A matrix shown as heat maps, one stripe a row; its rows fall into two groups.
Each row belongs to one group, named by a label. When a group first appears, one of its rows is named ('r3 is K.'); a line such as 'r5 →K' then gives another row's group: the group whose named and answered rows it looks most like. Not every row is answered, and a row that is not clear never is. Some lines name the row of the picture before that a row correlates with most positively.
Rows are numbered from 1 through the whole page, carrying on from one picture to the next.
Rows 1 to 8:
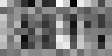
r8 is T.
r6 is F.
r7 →F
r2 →T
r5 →F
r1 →F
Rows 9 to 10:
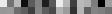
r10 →F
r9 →F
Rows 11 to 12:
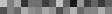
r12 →T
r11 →F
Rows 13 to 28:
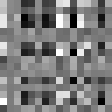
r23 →T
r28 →T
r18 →T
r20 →F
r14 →F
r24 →F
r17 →T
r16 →F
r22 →T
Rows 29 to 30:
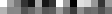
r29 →F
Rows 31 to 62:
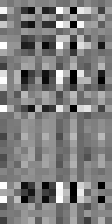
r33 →T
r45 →T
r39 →T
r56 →T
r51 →T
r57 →F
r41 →F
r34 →F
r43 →F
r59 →F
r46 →F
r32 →F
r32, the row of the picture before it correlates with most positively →29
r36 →F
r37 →F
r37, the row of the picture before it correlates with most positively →29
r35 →T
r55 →T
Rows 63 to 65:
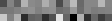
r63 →T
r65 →F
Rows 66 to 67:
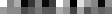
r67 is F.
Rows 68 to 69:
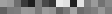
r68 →F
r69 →T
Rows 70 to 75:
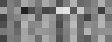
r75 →T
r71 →F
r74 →T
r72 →T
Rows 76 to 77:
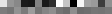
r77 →T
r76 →F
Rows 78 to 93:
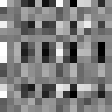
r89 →T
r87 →T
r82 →F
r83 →T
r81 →F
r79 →T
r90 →F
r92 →T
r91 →F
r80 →T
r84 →F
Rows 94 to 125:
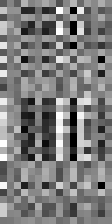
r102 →F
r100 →F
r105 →T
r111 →F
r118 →T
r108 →F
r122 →T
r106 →T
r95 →F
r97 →F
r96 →T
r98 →F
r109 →F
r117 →T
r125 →T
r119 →T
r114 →F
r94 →T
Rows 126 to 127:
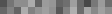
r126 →T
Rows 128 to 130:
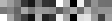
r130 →F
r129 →T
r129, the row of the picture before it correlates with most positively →127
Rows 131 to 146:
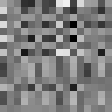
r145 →T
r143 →F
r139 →T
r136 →F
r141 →T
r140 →T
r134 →F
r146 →T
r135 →T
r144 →T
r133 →T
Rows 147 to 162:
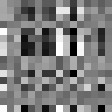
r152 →F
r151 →F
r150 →T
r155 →T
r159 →F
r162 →F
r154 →F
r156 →T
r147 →F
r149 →F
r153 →F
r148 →F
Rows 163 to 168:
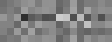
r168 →T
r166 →T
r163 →T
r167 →T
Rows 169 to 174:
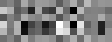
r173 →F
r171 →T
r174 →T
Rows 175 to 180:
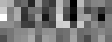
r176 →F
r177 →F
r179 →T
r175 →F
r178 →F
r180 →T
